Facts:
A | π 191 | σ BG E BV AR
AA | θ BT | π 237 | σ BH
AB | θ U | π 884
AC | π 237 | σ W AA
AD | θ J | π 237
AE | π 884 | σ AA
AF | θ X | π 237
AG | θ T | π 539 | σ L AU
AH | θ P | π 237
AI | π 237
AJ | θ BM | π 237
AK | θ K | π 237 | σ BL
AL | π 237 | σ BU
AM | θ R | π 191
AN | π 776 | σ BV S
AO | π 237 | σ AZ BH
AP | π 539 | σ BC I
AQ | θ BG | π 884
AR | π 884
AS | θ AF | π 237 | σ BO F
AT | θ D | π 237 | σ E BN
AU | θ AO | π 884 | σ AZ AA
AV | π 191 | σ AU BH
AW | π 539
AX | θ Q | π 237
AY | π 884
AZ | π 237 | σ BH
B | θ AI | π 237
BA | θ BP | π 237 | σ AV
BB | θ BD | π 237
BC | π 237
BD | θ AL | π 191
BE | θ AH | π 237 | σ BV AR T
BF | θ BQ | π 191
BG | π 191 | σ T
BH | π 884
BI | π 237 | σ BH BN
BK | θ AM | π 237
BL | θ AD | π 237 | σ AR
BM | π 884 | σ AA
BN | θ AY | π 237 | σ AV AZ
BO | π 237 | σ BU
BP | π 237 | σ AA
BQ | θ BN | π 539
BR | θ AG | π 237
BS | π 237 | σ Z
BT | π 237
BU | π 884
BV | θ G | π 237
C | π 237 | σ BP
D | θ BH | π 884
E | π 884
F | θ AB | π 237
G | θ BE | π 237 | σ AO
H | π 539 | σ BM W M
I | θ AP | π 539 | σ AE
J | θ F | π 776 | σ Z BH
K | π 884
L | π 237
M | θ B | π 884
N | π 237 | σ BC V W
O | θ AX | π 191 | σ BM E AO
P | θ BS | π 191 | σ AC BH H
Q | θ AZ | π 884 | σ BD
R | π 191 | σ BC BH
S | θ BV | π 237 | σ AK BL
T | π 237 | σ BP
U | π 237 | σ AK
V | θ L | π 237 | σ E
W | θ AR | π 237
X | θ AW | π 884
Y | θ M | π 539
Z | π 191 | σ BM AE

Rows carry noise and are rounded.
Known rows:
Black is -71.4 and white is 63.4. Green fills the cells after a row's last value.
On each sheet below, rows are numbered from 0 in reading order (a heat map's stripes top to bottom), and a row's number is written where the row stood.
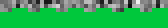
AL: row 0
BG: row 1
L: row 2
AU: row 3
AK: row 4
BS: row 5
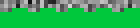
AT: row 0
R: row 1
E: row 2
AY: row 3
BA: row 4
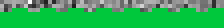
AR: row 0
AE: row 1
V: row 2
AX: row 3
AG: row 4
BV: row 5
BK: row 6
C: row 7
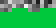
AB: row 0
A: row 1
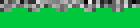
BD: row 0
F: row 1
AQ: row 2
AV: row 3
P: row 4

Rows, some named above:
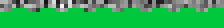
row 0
AU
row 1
BL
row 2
J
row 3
AM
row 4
N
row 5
Z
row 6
AI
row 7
H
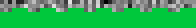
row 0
O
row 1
Q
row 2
AN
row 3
P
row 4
BO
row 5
AP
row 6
AD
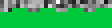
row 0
BN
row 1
G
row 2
AE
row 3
BF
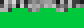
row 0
AO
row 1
BQ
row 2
R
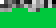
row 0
AE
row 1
AZ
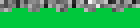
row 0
AC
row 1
BS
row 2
U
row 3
BH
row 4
AM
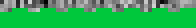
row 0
BI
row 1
BP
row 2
AG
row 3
I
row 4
K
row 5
P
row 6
AW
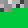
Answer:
AH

